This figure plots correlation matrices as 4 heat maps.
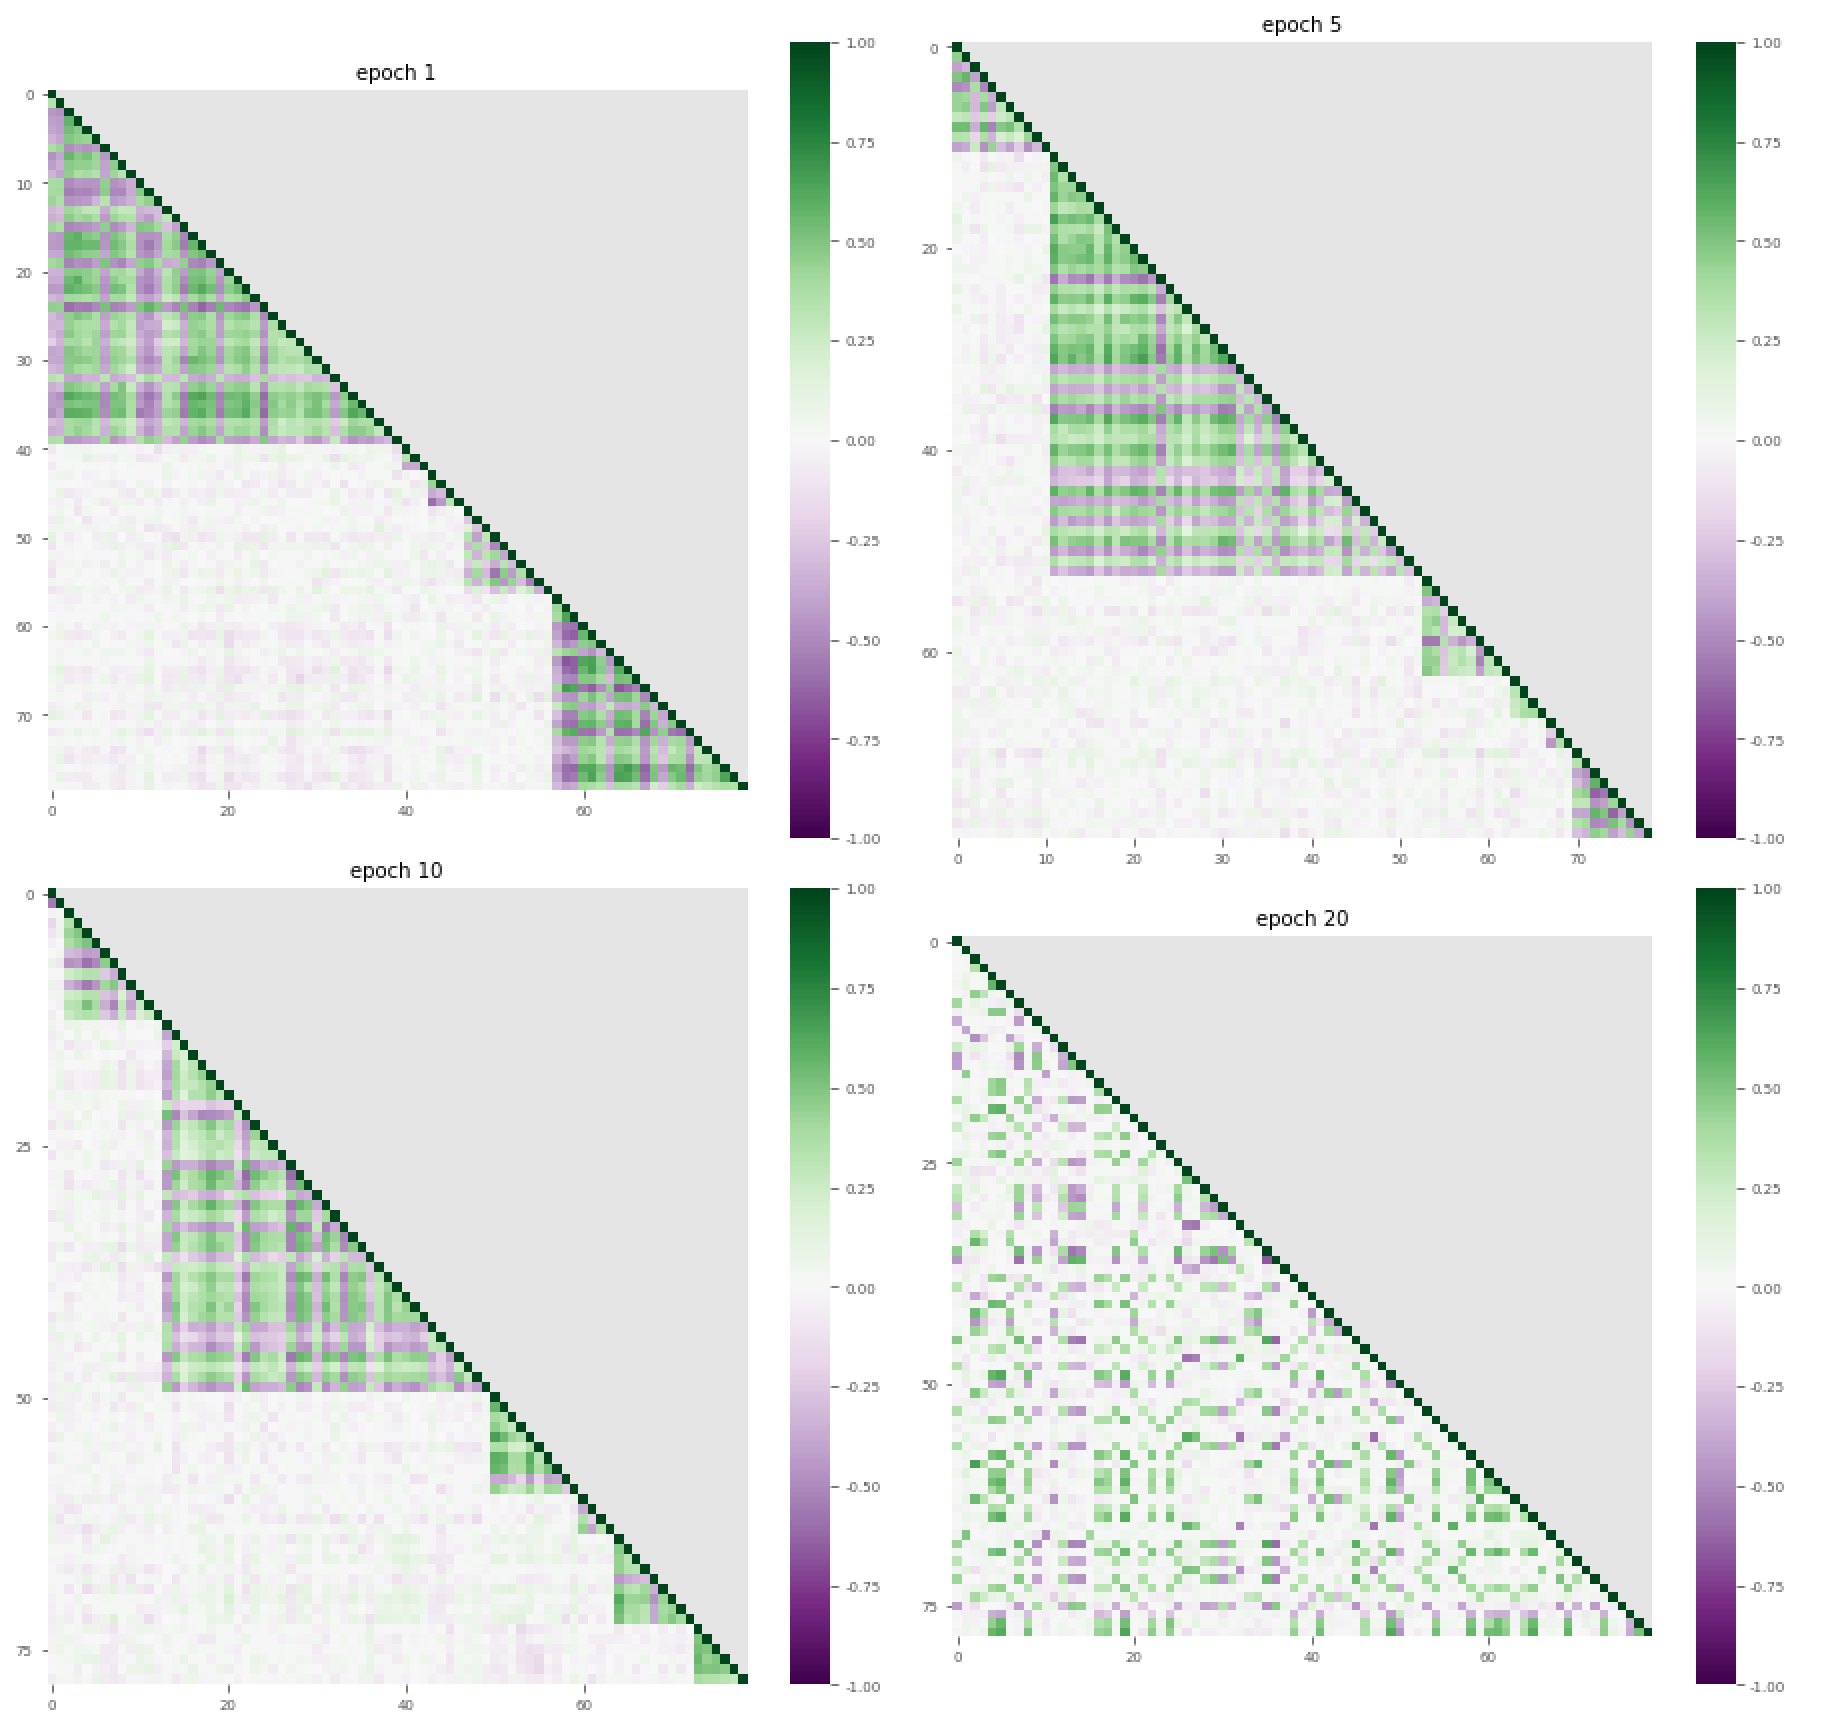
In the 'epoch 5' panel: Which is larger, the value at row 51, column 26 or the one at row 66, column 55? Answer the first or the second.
the first
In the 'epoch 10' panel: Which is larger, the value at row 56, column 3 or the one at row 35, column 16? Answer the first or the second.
the second
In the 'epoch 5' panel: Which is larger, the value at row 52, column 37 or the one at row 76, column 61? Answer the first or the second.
the second
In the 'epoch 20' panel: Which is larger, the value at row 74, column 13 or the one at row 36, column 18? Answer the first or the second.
the first
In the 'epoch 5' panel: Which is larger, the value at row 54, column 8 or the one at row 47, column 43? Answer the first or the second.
the second
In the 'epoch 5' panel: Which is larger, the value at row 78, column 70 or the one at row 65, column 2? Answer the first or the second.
the second
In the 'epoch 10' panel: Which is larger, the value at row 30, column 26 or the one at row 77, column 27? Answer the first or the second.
the second
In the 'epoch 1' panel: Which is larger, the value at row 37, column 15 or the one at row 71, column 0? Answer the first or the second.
the second
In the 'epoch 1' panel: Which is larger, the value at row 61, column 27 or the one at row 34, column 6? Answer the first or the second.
the first
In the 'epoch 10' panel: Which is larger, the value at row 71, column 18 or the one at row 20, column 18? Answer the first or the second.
the second
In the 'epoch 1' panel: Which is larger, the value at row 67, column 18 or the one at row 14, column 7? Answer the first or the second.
the second
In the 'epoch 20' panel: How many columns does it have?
79
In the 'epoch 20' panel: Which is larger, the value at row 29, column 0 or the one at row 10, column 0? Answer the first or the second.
the first
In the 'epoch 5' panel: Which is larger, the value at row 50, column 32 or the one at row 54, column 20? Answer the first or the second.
the first
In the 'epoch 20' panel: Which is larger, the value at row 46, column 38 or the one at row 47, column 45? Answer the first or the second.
the first
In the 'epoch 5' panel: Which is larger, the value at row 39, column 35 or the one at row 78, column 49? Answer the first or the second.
the first
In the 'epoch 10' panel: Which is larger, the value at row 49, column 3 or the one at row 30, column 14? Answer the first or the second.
the first
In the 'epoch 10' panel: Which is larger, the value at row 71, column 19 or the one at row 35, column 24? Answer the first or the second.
the second
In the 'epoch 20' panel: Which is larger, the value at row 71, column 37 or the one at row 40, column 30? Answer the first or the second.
the second
